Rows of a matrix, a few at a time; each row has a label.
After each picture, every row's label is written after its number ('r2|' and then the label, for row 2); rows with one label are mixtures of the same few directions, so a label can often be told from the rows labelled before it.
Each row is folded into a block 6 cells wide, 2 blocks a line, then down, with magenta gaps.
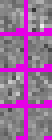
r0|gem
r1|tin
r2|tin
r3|gem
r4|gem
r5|gem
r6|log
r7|gem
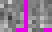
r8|log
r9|tin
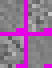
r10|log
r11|tin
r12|gem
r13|gem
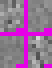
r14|gem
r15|gem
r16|gem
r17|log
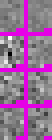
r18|gem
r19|gem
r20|log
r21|tin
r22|log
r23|gem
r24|tin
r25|gem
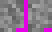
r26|gem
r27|log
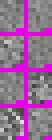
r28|log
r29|log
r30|log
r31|tin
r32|log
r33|tin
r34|gem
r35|log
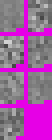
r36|tin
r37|gem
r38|log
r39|gem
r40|gem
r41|gem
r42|gem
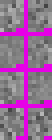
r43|gem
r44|gem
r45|log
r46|gem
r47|gem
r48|tin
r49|log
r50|gem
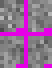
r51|log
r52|tin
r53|gem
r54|gem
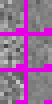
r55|log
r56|log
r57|tin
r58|gem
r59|gem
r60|gem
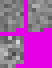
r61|tin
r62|log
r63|gem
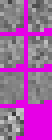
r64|log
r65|log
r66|gem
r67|gem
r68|tin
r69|log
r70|gem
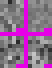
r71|log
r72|gem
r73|gem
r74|gem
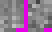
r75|tin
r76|log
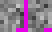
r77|gem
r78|gem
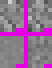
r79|log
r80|log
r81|tin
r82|gem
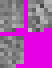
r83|tin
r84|gem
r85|log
